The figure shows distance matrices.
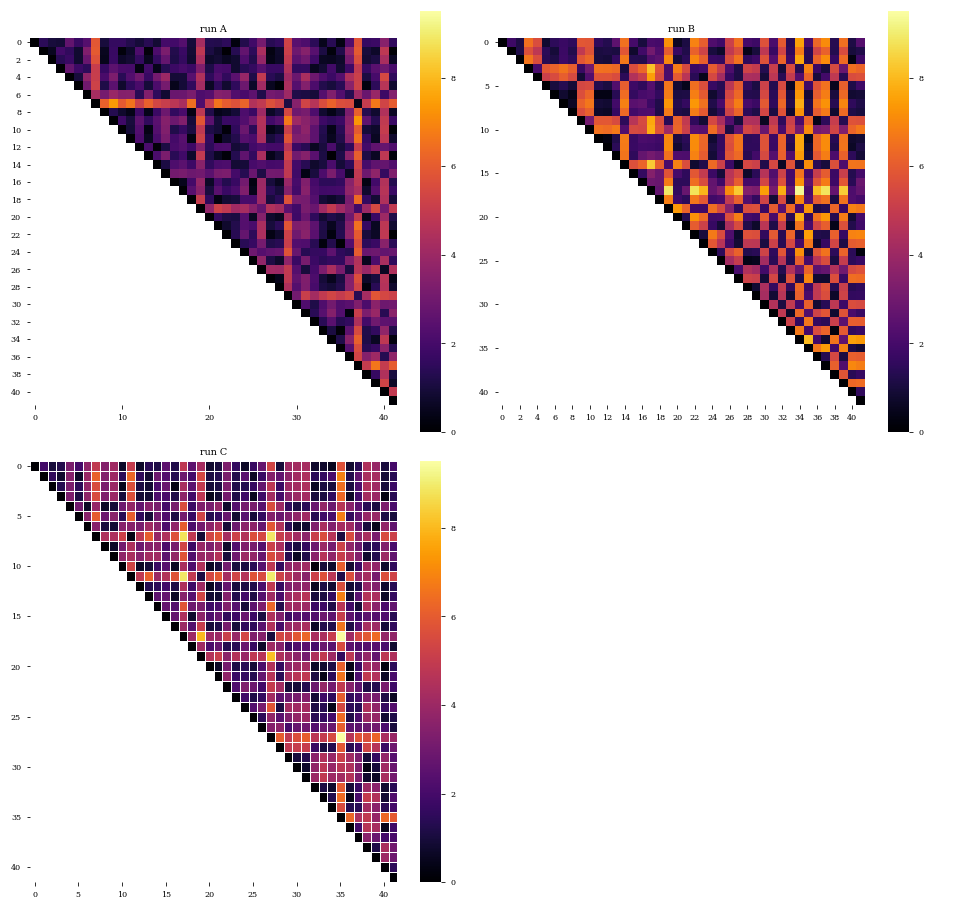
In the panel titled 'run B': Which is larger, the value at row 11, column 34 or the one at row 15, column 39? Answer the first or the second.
the first
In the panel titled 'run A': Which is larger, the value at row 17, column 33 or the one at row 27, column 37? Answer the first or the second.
the second
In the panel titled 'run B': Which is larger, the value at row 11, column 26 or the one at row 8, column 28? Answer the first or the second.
the first
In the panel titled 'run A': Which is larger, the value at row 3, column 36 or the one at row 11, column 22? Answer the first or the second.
the first
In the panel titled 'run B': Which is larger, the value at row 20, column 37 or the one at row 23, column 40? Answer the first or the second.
the first
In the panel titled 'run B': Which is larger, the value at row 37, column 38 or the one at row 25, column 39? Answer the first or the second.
the first
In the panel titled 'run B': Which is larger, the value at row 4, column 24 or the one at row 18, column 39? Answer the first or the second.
the second
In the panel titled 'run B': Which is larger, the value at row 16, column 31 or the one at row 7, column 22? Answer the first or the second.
the second
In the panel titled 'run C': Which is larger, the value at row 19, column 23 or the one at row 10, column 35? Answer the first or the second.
the second
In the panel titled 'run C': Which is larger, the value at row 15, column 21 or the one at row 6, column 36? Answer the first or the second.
the second
